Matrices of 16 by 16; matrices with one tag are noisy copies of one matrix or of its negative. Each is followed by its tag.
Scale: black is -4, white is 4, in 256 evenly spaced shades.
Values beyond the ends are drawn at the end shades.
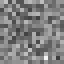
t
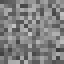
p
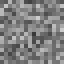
t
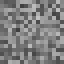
p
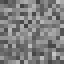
p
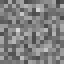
t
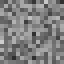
t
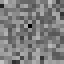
p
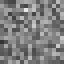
p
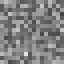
p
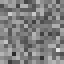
p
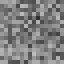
p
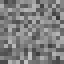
p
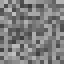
t
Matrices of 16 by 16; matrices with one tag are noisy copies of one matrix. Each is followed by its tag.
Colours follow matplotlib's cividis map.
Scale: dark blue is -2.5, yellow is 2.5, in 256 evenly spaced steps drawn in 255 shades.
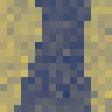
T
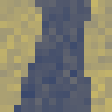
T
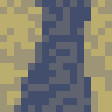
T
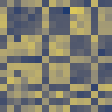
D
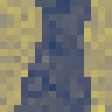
T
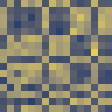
D
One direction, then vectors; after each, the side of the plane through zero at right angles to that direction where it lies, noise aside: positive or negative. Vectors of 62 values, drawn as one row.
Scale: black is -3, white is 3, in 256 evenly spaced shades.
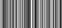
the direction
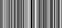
negative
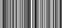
positive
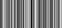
negative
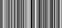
negative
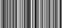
positive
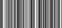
negative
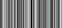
negative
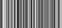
negative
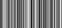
negative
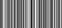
negative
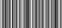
positive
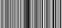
positive
